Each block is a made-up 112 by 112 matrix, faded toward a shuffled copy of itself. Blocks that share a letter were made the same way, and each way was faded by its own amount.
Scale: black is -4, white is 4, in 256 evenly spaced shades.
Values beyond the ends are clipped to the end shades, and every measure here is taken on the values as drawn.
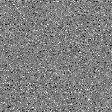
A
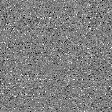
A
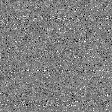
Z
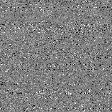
Z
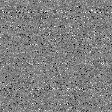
Z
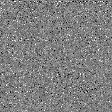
A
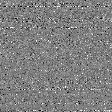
Z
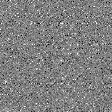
A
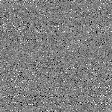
A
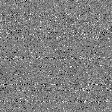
Z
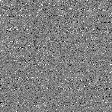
Z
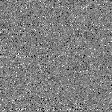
A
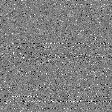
Z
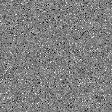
A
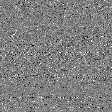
Z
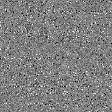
A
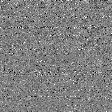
Z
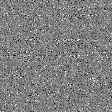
A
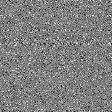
A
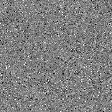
A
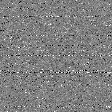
Z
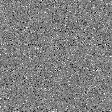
A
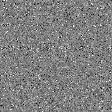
A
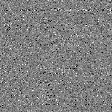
A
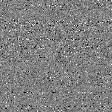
Z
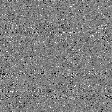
A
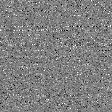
A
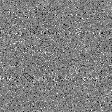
A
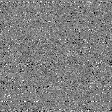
Z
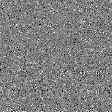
A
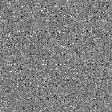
A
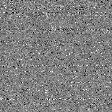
Z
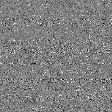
Z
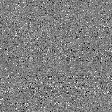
A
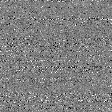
Z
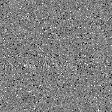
A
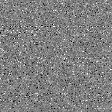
A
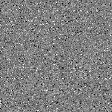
A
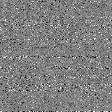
Z
